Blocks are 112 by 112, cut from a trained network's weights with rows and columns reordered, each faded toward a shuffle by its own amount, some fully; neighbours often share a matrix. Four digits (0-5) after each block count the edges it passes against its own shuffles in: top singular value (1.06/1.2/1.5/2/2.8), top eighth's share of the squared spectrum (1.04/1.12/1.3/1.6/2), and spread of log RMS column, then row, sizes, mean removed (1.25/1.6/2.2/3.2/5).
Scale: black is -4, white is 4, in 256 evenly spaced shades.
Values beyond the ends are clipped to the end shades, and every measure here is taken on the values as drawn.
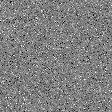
0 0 0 0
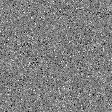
2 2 0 1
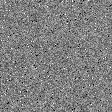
0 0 0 0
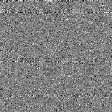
4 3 0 3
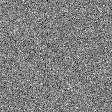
0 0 0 0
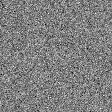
0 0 0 0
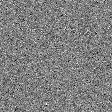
0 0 0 0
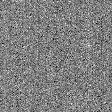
2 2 1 0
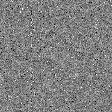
2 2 1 0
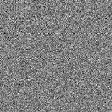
4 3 0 2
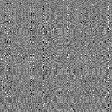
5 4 3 2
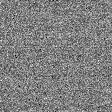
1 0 0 0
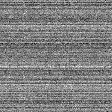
5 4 0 4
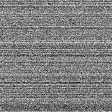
5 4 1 3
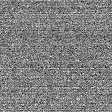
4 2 0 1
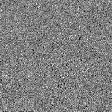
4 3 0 1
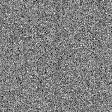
1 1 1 0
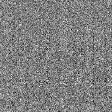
2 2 2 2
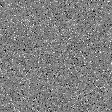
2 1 0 0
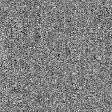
2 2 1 1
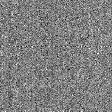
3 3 2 2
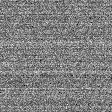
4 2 0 1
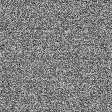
1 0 0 0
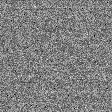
1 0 0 0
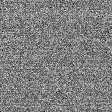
2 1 0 0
